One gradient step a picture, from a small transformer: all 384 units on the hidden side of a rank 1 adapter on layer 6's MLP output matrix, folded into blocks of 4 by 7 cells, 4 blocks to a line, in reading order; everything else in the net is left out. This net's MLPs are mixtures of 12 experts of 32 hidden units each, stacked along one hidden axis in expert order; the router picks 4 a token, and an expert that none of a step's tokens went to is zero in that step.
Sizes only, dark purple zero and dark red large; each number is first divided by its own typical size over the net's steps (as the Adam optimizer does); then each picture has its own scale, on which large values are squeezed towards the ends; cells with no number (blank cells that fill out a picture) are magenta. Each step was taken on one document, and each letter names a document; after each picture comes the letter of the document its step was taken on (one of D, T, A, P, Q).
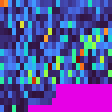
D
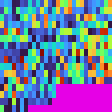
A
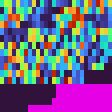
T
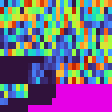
A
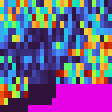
A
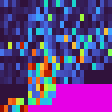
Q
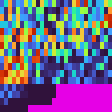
T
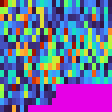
D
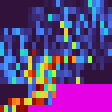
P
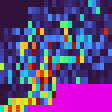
Q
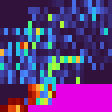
Q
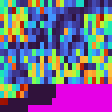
A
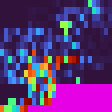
Q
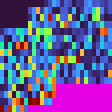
P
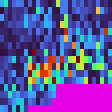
D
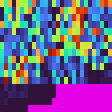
T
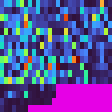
D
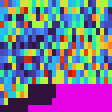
A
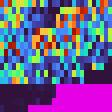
T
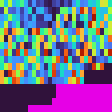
T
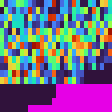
T
